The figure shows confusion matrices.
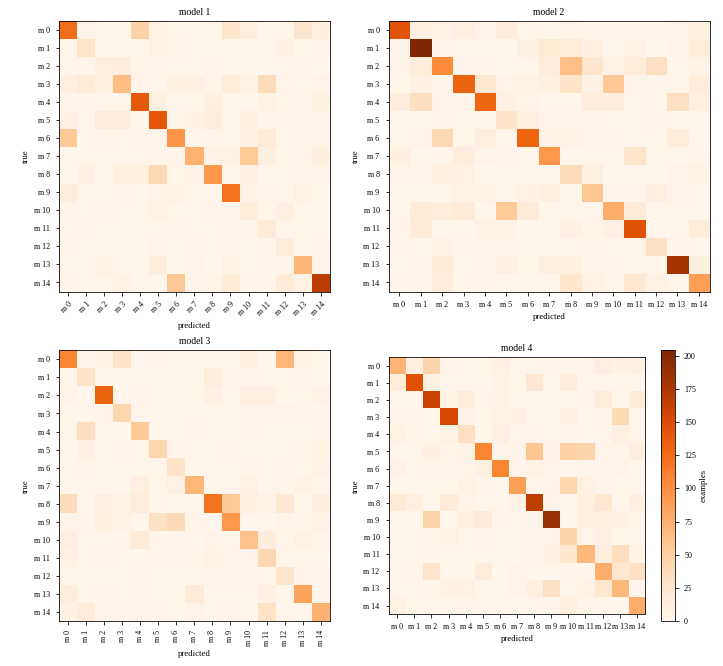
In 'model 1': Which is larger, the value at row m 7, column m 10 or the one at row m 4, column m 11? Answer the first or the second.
the first
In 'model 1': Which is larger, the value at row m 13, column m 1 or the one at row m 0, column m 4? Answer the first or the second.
the second
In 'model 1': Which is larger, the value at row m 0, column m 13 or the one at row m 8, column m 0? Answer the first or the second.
the first
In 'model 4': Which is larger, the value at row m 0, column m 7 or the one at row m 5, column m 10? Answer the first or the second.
the second
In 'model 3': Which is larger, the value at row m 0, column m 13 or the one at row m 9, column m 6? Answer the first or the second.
the second
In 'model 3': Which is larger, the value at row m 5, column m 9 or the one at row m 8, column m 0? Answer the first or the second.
the second
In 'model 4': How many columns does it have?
15
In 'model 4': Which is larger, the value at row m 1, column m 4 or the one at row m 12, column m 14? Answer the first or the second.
the second
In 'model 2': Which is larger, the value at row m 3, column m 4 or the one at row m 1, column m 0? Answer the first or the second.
the first
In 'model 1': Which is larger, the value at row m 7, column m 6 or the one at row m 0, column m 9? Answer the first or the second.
the second
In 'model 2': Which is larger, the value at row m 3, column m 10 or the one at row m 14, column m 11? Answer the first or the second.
the first
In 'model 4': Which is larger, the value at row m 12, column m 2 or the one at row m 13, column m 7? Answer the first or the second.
the first
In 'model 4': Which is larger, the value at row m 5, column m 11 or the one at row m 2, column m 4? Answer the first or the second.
the first
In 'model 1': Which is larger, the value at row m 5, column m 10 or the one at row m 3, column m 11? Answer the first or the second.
the second
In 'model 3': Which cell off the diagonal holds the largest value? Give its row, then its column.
m 0, m 12
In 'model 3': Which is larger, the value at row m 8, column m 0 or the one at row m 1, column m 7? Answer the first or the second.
the first
